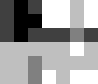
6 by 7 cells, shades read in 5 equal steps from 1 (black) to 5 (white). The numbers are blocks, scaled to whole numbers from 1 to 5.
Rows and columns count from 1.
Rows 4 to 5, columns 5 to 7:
4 5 4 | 4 4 4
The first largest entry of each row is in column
4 4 6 6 1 4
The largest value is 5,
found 10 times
